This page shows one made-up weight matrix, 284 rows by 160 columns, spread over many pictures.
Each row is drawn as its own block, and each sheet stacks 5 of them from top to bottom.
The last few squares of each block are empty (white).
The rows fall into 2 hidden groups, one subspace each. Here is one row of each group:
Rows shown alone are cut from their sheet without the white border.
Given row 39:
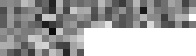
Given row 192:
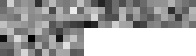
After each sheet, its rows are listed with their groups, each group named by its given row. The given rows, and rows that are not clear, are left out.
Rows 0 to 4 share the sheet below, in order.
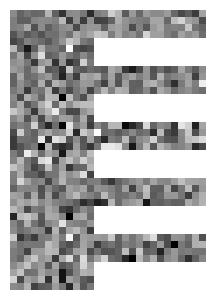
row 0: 192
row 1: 39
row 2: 39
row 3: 192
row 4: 192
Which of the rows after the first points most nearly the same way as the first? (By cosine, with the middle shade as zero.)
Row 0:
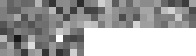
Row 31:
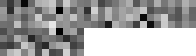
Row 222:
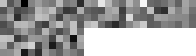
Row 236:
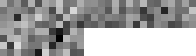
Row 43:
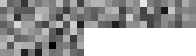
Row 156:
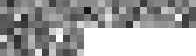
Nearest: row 156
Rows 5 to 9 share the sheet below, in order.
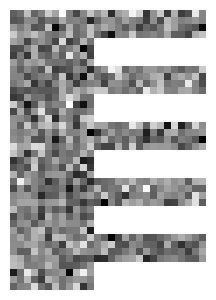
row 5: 39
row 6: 192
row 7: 39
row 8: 192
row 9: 192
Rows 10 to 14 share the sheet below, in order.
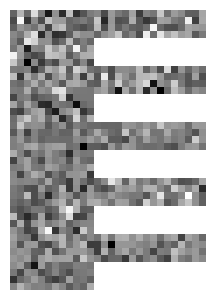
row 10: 39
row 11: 39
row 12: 192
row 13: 192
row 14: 39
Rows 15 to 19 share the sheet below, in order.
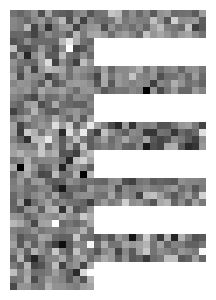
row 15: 192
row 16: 39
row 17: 192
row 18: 39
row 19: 39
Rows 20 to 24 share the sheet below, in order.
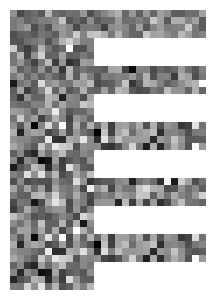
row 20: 192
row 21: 39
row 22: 39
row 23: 39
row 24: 39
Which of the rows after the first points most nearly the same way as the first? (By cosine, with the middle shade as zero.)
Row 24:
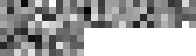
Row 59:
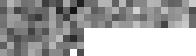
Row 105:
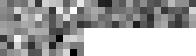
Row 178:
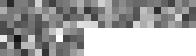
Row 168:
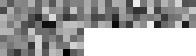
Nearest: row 105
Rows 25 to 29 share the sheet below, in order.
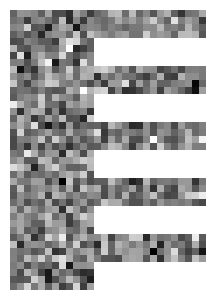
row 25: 192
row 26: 192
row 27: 39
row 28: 39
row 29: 39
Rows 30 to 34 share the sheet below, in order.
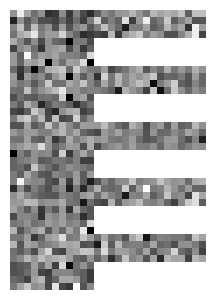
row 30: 192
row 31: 39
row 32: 39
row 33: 192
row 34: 39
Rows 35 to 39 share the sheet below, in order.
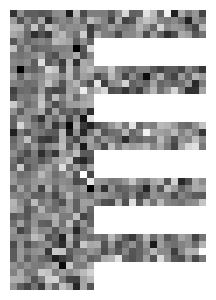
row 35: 39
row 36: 192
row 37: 192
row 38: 39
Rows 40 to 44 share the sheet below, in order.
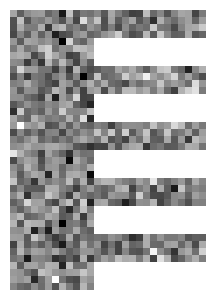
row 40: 39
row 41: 192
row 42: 192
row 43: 192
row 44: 39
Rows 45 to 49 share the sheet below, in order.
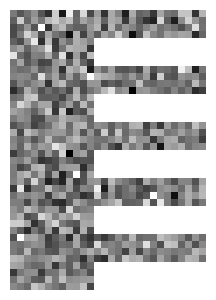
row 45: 39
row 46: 39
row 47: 39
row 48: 39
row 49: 192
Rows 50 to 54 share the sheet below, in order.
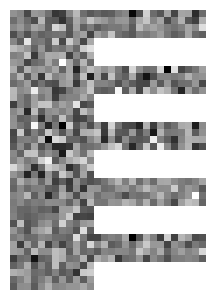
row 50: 39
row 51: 39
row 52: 39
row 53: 192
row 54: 39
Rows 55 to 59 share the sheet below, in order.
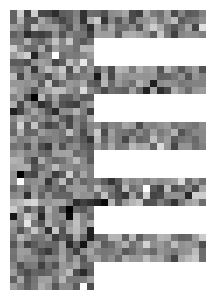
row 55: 39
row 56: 39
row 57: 39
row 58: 192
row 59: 192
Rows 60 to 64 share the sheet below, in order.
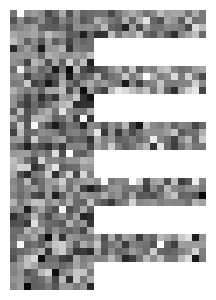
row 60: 192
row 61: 192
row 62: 39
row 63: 39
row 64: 39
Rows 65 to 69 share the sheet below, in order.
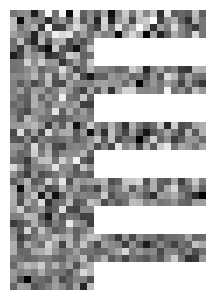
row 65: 39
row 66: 39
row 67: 39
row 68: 39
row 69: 192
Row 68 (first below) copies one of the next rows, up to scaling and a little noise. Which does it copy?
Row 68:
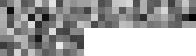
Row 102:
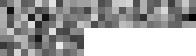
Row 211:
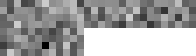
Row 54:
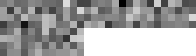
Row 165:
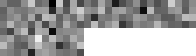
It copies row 102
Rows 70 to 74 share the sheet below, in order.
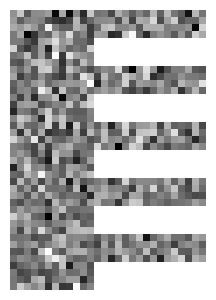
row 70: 39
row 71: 39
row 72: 39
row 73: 39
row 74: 39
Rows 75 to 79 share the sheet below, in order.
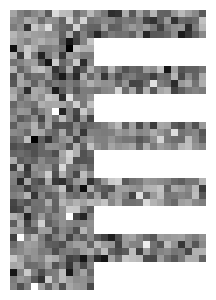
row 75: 192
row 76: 39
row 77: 192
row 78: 192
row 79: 192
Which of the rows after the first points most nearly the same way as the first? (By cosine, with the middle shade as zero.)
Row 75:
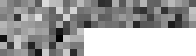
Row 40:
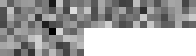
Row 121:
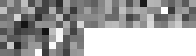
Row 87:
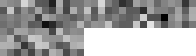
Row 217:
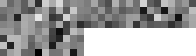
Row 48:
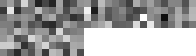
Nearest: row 217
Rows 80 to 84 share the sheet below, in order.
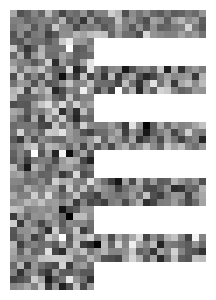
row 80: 192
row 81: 39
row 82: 39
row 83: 192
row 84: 39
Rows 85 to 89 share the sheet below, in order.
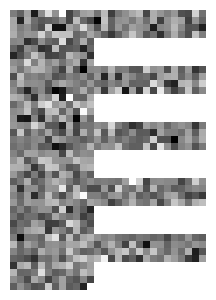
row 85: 39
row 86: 39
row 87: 39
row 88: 39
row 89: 192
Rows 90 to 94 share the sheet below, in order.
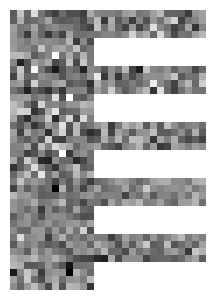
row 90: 39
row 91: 39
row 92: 39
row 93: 192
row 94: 192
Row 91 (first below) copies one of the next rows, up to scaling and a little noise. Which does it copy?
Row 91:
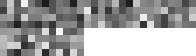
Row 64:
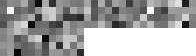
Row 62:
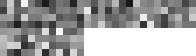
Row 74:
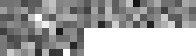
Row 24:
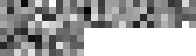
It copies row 62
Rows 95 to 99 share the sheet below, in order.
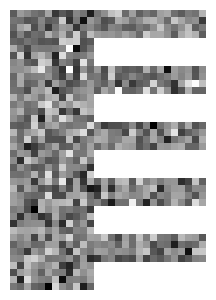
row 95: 192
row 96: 39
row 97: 192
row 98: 39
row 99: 192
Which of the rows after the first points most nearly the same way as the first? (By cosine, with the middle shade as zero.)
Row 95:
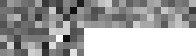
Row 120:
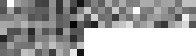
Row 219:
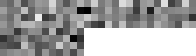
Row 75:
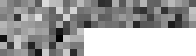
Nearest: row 120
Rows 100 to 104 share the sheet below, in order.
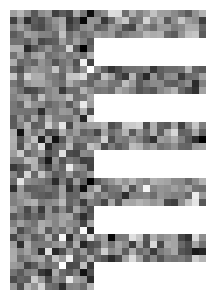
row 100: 192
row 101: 192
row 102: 39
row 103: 192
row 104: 39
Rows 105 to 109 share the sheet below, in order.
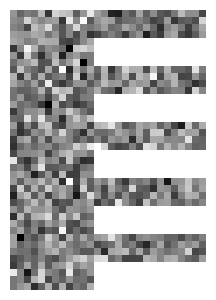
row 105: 192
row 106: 39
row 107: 192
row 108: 39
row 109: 192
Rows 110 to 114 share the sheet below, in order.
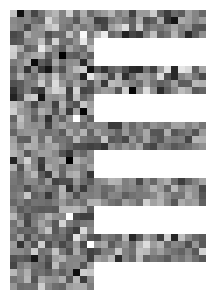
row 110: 192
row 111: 39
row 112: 192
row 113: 192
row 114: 39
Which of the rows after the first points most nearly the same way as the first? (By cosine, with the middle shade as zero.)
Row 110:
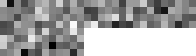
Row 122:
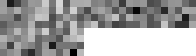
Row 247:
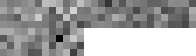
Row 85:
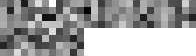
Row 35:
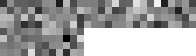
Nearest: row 122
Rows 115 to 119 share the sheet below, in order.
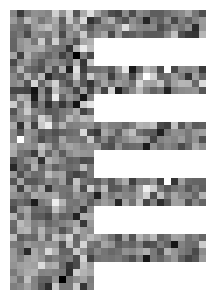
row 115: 192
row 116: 39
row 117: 39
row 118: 39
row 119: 192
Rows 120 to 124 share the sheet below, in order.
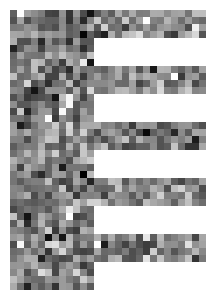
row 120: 192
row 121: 192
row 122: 192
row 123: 192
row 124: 39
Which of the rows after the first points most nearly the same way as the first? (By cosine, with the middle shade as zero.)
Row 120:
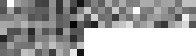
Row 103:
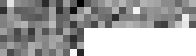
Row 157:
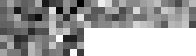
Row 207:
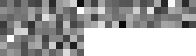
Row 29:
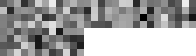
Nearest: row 103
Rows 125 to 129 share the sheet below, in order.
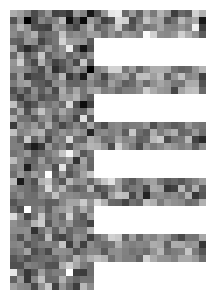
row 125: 192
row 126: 192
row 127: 192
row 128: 192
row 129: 192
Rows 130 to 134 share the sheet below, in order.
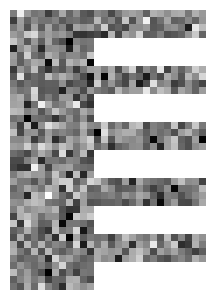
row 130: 192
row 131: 39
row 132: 39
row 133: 192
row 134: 39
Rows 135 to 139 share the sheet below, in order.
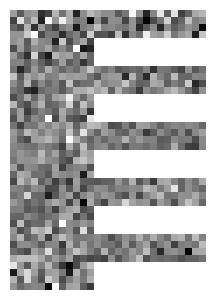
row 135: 39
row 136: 192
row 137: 192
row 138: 192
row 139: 192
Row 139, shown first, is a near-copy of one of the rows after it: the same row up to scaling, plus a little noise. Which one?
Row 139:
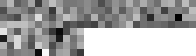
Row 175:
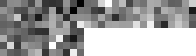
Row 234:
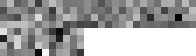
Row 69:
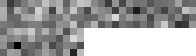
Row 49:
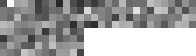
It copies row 234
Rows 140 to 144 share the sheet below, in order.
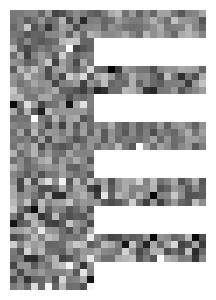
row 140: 192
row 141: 192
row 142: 39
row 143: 39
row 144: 192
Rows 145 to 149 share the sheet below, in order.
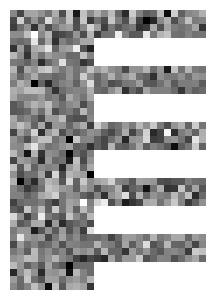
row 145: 39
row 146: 39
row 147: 192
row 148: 192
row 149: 192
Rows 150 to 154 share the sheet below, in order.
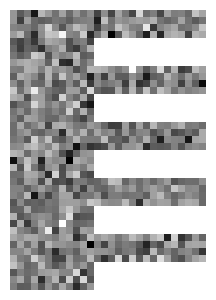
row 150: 39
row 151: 39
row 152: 192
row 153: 192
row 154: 39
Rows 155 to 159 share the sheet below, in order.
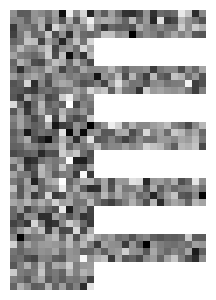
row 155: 39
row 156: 192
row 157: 192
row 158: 39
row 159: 192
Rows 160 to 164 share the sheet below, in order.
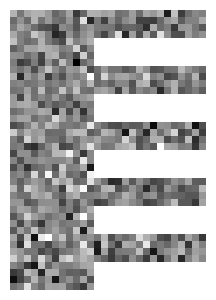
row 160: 39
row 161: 39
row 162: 192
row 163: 192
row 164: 39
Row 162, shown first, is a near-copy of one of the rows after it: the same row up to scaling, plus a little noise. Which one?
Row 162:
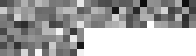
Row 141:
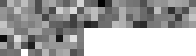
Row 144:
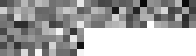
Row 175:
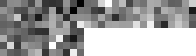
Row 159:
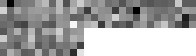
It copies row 144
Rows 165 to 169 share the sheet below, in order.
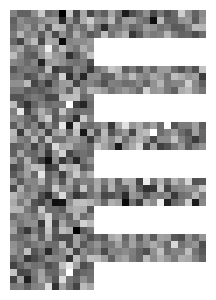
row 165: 39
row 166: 192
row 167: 39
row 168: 39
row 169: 192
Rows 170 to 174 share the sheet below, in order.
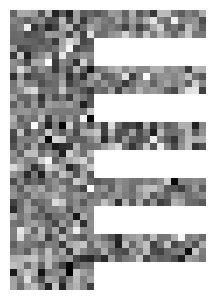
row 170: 192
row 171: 192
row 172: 39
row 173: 39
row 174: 192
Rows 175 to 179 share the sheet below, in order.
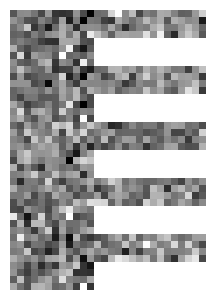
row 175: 192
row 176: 192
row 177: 192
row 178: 192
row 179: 192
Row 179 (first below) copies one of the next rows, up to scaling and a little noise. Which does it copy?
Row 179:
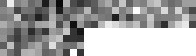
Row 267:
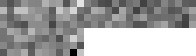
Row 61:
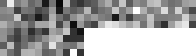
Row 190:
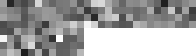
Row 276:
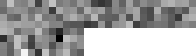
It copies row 61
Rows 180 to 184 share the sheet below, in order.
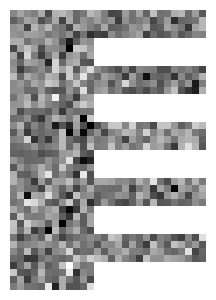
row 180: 192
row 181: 192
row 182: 192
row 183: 192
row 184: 192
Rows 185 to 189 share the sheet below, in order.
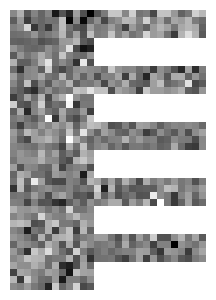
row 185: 192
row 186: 192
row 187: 192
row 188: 39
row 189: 192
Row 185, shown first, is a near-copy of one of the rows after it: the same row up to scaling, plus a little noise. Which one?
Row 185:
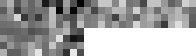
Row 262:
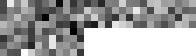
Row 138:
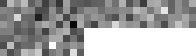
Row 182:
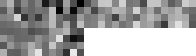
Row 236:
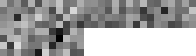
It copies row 182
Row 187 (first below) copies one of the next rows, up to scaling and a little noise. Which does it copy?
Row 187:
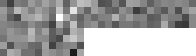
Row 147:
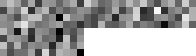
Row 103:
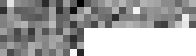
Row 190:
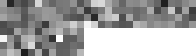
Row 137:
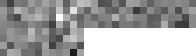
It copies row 137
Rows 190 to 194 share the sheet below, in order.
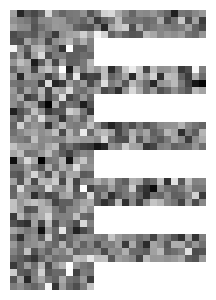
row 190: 192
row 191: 39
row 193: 39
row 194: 192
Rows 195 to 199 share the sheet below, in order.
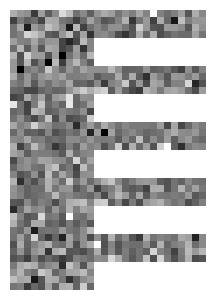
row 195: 192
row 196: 192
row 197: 39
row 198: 192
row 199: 39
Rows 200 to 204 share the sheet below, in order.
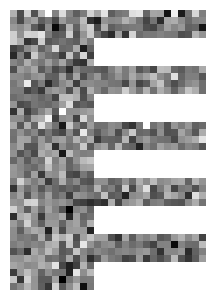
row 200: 39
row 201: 192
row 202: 39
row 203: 192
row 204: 192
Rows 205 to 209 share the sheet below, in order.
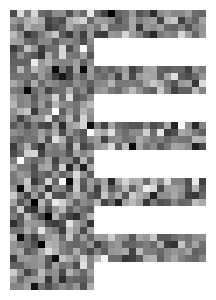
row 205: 192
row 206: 39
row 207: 39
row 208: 39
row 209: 192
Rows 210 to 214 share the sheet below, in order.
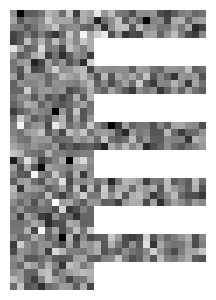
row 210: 192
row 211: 39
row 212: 192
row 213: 39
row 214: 39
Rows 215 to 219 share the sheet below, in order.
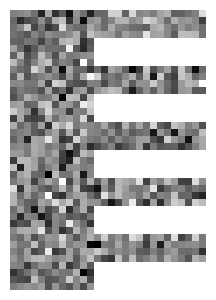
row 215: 192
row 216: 39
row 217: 192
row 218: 39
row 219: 39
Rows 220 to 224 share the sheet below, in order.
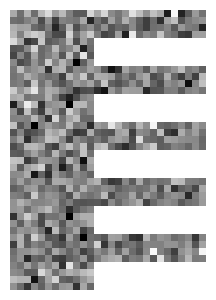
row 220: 39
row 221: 192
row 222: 192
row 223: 192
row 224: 39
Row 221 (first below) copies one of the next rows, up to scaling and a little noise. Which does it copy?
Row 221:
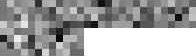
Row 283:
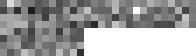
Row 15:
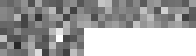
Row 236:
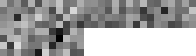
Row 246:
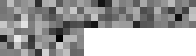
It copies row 246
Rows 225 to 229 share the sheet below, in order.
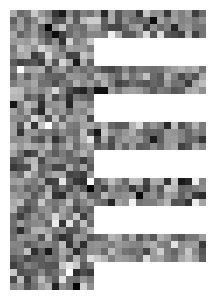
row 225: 39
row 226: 192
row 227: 39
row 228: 39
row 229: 192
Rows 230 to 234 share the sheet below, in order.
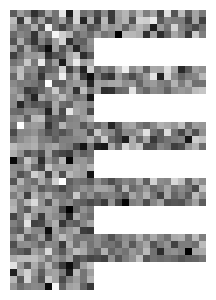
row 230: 39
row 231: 39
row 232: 192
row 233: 192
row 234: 192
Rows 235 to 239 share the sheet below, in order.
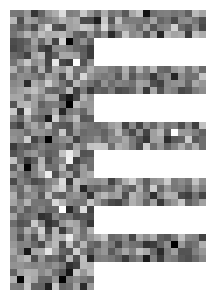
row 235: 39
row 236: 192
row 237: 192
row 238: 39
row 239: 192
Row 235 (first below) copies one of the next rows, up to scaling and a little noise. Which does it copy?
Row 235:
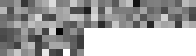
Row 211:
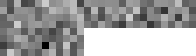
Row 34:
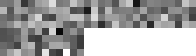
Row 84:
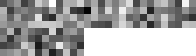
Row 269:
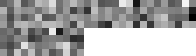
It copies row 34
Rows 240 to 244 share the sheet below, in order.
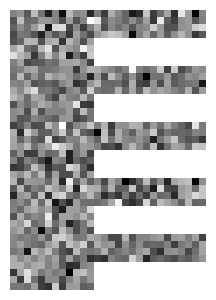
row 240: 39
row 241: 39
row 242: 39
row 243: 39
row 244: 192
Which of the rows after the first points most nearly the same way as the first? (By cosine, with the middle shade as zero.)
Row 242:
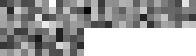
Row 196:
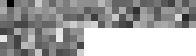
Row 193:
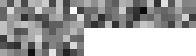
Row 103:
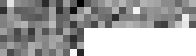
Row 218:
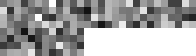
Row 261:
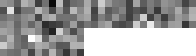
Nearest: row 218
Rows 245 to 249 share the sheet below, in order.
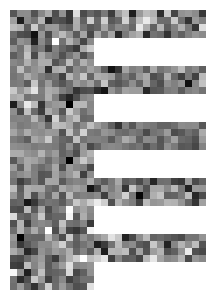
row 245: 39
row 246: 192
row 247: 192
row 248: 192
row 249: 192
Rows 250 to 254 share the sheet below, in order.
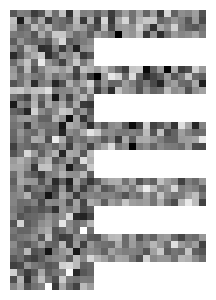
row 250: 39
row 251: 39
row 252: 39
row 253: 192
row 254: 192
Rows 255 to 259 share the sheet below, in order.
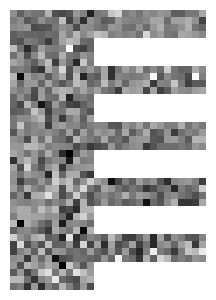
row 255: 192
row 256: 39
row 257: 192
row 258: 192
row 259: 39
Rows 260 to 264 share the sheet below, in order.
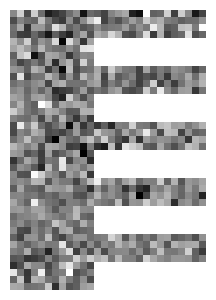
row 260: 39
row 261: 39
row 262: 192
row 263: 39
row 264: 192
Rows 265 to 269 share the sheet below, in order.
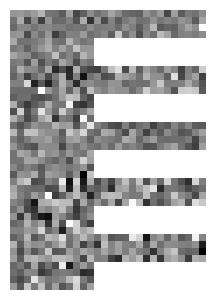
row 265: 39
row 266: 192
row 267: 192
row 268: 39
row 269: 39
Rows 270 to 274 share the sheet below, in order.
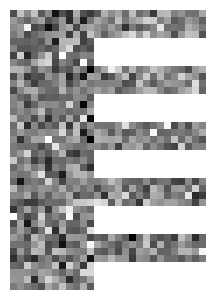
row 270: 192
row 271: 192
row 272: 39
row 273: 192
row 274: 39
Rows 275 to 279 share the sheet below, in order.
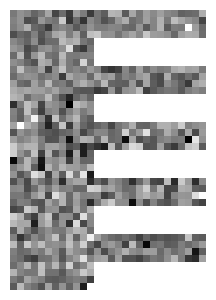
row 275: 192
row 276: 192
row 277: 192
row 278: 39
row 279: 192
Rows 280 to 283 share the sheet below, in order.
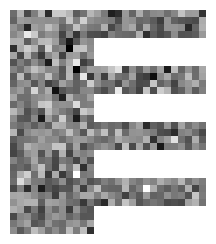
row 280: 192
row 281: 39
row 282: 39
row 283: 192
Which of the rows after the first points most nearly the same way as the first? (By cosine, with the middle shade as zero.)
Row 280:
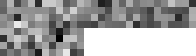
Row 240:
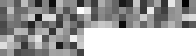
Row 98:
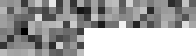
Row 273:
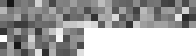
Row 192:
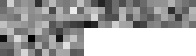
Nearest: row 192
